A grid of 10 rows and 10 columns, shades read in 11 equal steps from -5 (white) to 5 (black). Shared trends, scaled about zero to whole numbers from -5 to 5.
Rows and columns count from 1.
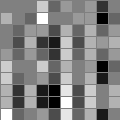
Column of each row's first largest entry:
9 9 5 5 5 9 9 5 5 9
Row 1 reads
0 0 0 -3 1 -1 0 -1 3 0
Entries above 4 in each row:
0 1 0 0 0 1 0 1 1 0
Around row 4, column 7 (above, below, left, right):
1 1 -3 -2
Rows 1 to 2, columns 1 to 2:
0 0 / -2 0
